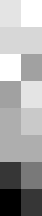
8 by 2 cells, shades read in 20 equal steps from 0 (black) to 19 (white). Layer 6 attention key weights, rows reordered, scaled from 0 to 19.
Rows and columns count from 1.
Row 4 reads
12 17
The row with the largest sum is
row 1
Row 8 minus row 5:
-13 -11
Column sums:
94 105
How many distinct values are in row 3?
2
